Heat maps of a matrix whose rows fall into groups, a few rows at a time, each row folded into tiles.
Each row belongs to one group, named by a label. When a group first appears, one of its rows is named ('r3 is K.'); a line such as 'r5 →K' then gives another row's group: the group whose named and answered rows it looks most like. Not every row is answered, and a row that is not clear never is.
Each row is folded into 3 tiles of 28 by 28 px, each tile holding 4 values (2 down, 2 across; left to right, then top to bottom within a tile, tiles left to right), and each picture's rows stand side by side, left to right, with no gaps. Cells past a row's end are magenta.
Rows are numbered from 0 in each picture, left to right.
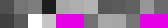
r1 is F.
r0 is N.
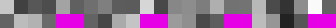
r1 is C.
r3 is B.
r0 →F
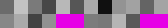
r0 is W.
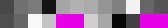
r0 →N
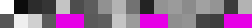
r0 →F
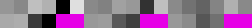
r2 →B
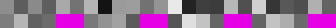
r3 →F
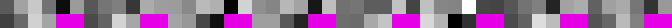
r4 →C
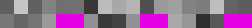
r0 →W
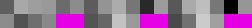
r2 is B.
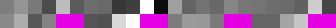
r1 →C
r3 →C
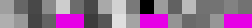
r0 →B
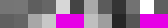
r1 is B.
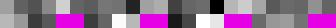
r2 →N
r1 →N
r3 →F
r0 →B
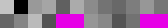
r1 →B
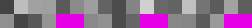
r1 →B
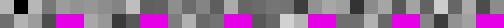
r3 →N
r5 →W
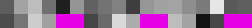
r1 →N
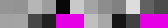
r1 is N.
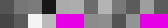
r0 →N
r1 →W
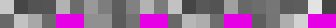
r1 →B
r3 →C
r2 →F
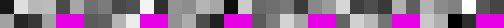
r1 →C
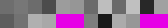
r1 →W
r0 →N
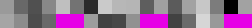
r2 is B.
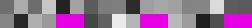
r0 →W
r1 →N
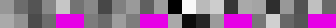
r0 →B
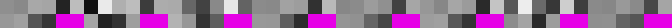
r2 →B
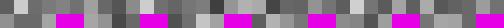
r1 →B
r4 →W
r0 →W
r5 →F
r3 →F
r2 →N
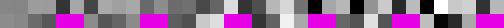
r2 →C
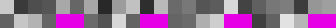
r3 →N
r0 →F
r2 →C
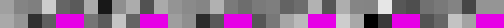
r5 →N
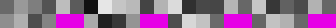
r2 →F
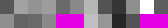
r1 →B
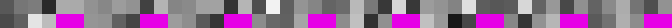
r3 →W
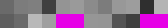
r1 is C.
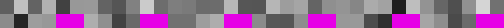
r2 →C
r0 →W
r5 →B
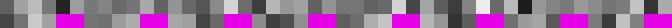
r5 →B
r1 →C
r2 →B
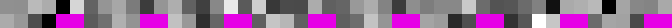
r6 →N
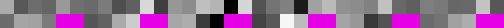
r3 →N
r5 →C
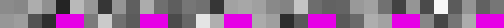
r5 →W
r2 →N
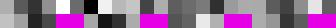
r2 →N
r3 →B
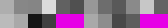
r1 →B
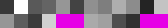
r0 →W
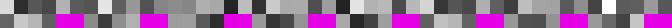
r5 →F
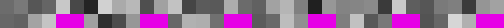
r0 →C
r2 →F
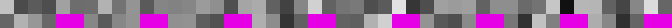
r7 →B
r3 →B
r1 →W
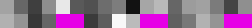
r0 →B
